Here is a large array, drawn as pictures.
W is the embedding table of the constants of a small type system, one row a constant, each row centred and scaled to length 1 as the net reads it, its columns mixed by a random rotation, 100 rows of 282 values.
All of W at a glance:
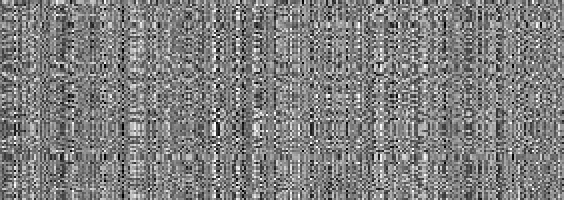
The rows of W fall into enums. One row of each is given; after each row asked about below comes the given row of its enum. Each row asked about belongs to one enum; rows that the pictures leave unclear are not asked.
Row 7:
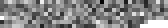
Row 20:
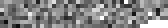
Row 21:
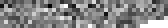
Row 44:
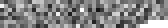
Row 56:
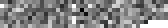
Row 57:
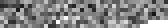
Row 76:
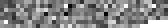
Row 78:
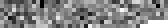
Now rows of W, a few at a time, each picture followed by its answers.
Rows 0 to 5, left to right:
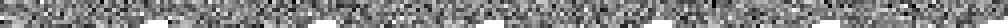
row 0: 7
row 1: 7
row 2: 57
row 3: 44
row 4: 78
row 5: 21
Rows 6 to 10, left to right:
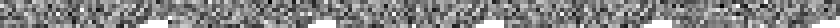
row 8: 44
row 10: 21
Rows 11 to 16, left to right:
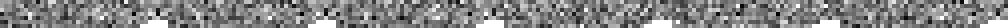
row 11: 20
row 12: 20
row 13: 20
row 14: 44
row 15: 76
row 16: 20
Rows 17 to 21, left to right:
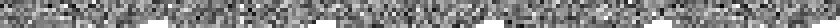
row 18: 56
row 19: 44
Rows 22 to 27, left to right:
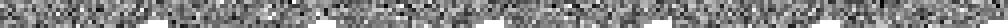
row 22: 44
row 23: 20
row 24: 21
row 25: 21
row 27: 78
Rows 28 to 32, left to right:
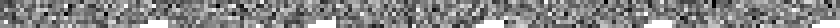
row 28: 76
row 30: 44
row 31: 7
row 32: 78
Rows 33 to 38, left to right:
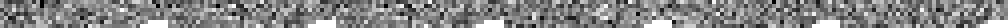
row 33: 78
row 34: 21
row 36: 20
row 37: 7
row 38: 44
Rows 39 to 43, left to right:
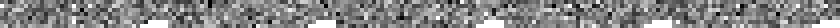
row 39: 56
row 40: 78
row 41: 20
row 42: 21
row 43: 76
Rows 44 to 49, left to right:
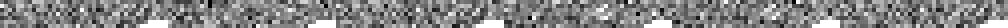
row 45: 78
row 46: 44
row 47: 20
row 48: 20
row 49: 44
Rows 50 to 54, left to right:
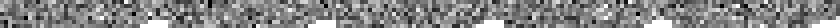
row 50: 20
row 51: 78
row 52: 44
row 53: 20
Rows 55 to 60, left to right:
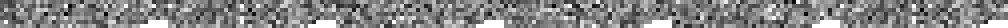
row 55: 76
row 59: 20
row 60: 56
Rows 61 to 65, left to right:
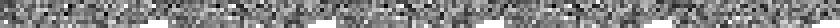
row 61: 76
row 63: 21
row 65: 57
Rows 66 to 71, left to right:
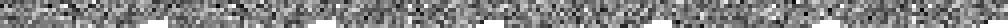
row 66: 21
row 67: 21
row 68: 56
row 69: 44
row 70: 20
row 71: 56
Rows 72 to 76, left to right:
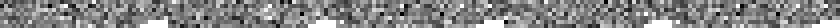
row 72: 21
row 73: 20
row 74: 76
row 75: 7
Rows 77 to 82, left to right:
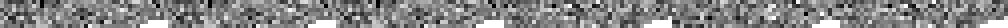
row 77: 78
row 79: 78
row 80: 21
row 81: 20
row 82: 21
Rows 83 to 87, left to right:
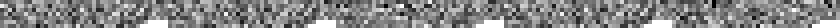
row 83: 44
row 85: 21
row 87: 78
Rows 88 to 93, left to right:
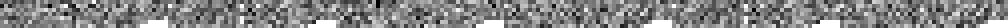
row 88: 21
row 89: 56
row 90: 78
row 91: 44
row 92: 56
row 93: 44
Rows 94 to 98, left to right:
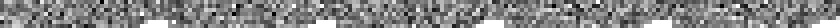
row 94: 7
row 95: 76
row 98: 21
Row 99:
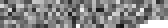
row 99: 44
